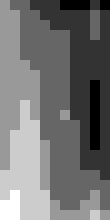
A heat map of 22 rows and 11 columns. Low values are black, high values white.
The grain runs up and down. The field climbs toward the bottom left. The centre is the calmest part. The bottom left is the ninth with the highest average.
